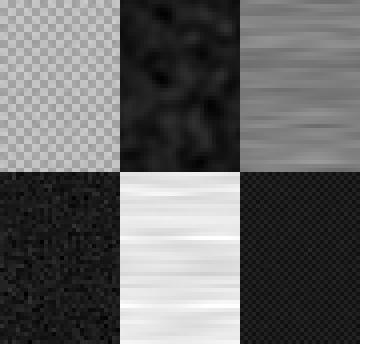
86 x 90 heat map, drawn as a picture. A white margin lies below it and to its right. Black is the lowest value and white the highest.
It is made of 2 by 3 panels. Panel 1,1: high, checkered. Panel 1,2: very low, blotchy, faint in contrast. Panel 1,3: middling, streaked across, faint in contrast. Panel 2,1: very low, fine-grained, faint in contrast. Panel 2,2: very high, streaked across, faint in contrast. Panel 2,3: very low, checkered, faint in contrast.
